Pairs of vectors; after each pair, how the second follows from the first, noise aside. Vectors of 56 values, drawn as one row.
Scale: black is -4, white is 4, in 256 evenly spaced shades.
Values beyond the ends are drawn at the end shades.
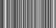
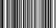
scaled up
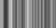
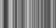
copied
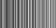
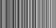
copied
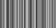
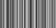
copied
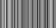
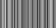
copied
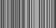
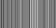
partly zeroed
